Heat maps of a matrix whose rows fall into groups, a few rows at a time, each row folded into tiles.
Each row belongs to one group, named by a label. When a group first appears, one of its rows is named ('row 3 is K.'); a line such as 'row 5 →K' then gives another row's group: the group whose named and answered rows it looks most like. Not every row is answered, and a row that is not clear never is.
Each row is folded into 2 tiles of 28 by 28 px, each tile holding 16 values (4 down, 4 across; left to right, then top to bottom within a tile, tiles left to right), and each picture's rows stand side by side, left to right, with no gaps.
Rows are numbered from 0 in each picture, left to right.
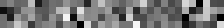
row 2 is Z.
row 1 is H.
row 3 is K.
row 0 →Z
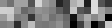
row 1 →K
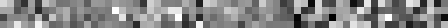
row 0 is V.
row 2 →H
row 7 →K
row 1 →H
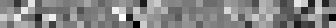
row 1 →Z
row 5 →K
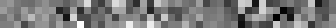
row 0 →H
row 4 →K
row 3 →Z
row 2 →V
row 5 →Z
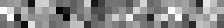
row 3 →H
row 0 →H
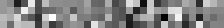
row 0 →V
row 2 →K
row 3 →H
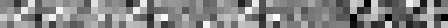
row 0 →V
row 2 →V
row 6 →K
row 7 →K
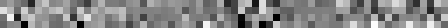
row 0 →H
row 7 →V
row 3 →V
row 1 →H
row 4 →K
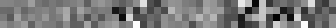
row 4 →K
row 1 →H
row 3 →H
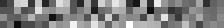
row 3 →Z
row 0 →K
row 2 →V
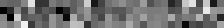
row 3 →K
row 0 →Z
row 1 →Z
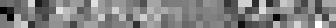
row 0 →Z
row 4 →K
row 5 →V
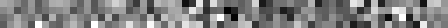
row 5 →Z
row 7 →H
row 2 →V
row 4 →Z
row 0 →V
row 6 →K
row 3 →V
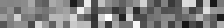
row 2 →Z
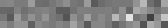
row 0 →Z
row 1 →Z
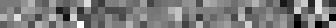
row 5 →K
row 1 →Z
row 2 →Z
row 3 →H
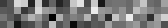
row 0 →K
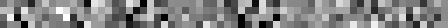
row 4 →K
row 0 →H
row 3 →V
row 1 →H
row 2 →K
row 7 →H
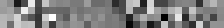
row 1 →Z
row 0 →V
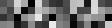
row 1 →K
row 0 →K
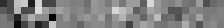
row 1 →H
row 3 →Z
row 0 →K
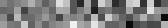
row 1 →V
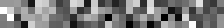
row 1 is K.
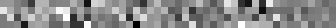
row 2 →H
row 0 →H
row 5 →Z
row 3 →Z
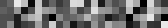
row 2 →K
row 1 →K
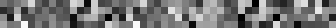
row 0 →Z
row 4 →K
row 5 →K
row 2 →Z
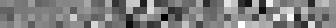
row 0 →Z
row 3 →Z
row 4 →V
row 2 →K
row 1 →V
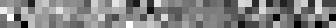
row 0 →H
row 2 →V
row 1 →H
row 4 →K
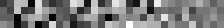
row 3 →Z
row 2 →V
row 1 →K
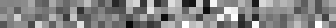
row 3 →V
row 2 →K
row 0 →V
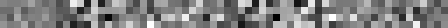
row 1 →K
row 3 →V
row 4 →K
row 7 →Z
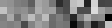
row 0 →H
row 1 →K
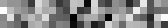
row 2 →V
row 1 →K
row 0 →H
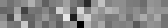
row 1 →H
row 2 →H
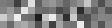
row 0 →V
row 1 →Z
